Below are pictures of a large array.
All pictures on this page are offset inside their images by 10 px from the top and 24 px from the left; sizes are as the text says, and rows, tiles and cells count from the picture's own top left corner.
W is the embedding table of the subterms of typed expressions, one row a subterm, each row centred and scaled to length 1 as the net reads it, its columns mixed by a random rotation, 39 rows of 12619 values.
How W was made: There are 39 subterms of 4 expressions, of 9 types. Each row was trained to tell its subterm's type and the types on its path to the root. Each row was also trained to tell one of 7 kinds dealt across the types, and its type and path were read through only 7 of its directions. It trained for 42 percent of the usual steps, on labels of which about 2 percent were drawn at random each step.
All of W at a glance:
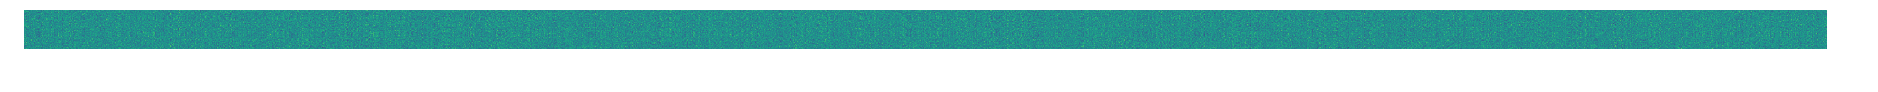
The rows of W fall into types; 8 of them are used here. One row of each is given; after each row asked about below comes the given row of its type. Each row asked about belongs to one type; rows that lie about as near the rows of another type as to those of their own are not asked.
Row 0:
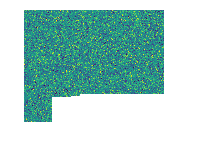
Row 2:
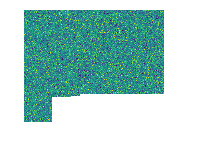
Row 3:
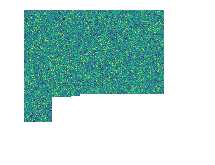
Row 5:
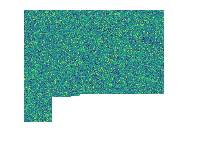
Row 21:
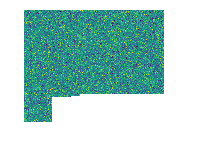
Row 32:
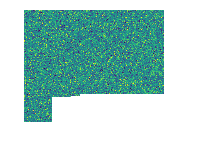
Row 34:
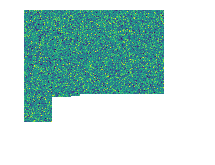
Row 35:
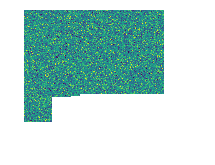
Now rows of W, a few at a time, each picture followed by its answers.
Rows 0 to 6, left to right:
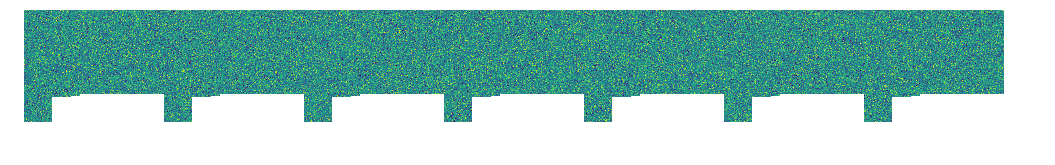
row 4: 35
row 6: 3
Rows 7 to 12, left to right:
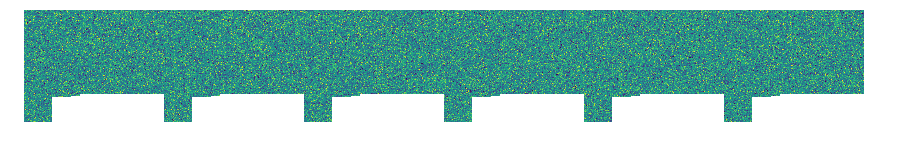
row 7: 2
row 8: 5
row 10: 32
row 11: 3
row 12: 0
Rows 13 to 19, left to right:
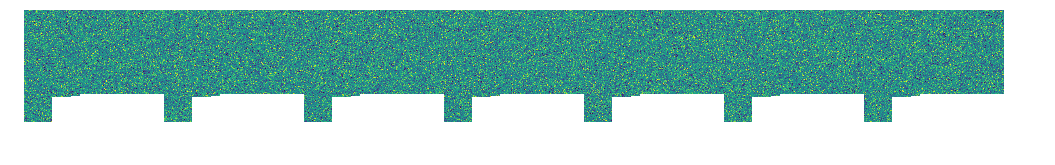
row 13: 32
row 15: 34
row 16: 32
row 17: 35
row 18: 2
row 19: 2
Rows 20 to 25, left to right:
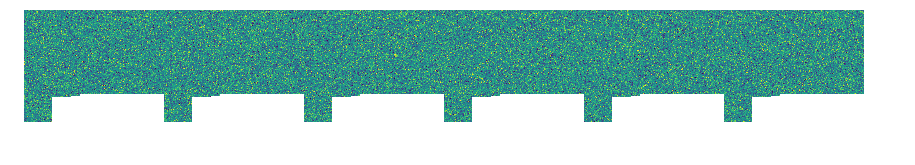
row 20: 32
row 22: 5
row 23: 3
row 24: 2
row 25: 2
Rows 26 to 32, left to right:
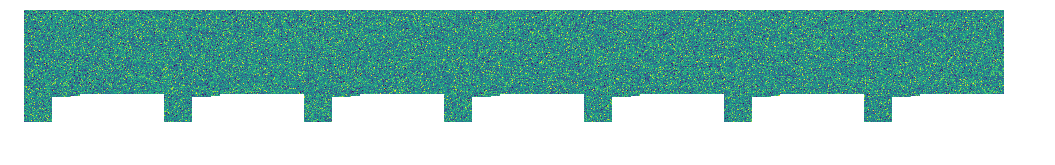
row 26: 5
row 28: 32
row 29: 0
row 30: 0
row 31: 5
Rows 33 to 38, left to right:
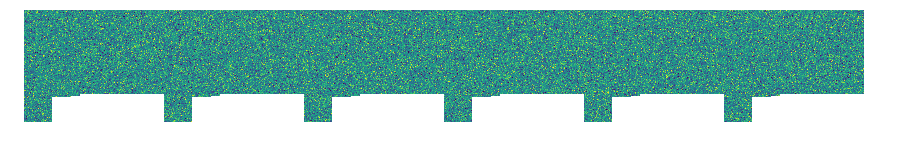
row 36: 35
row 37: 5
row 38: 34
